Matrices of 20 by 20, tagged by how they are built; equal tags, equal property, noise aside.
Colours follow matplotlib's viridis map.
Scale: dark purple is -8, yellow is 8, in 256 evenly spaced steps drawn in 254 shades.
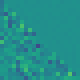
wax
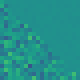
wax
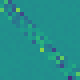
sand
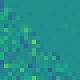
wax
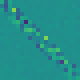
sand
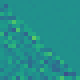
wax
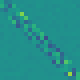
sand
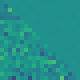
wax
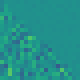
wax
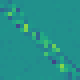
sand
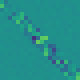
sand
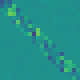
sand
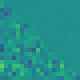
wax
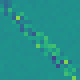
sand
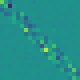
sand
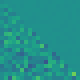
wax
